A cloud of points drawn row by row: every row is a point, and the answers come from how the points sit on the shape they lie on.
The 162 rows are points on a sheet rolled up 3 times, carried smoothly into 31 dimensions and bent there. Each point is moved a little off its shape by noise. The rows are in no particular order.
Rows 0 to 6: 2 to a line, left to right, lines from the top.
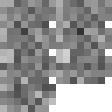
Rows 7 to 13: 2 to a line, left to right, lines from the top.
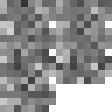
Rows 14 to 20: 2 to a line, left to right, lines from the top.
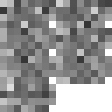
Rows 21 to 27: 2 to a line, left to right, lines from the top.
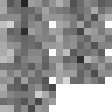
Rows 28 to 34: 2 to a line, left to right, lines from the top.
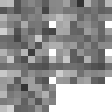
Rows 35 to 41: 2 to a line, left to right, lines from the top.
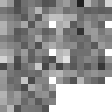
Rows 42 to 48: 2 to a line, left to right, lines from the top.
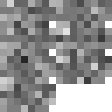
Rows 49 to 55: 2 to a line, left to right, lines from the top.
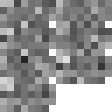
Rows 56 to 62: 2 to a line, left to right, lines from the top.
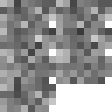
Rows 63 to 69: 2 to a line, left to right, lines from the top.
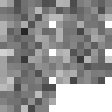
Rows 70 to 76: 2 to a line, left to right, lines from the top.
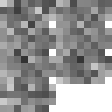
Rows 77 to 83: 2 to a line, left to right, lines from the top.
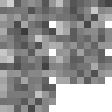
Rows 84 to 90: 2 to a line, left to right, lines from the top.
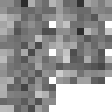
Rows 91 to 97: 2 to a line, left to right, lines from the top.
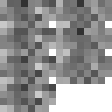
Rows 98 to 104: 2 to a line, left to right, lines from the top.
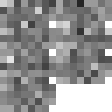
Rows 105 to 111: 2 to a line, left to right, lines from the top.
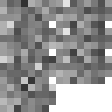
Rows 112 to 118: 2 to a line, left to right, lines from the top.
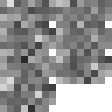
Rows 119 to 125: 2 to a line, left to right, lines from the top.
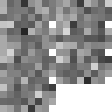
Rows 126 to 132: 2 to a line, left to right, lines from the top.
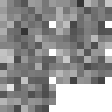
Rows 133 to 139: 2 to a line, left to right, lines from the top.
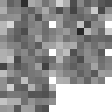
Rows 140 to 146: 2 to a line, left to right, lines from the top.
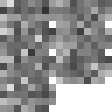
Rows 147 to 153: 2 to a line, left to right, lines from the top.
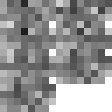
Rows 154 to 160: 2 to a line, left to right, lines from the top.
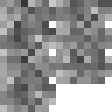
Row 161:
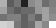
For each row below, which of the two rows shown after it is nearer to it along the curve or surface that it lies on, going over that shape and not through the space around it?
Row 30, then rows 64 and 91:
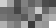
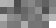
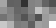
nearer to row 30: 91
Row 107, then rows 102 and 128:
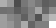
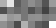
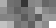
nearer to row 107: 128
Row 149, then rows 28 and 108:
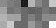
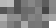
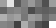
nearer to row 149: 108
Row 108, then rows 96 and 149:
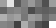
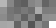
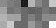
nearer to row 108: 149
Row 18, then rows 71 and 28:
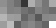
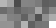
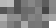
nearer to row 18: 28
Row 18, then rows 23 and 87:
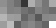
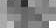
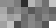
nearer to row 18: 23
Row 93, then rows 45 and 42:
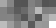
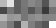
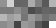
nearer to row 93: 45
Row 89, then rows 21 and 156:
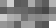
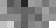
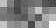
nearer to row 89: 21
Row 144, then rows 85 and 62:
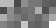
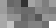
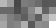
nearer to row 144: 62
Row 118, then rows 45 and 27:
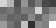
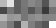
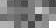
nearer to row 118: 27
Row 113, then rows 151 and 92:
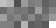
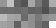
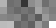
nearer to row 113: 151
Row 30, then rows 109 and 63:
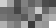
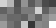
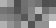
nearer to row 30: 109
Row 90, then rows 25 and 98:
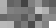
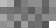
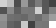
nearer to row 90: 98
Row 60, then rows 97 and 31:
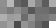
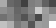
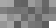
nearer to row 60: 31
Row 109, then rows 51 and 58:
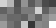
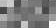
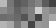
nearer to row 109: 58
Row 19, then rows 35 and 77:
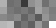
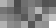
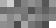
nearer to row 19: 35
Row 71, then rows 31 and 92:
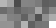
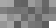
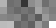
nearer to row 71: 31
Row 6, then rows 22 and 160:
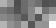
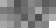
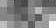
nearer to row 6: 160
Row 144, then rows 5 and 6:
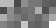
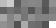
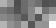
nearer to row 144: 6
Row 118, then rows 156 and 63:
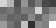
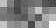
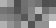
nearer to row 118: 156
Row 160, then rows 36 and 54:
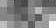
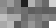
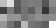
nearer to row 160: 54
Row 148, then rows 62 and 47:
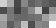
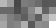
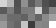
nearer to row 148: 47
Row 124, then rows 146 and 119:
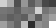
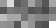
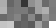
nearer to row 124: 119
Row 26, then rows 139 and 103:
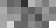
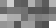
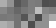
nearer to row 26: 139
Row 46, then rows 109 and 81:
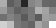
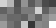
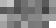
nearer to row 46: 109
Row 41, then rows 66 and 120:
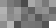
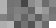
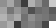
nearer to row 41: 66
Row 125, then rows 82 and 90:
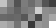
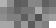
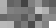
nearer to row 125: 90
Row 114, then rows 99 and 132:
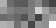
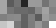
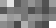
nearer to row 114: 99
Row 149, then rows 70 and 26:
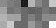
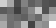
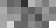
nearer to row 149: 26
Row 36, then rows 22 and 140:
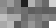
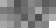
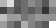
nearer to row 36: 140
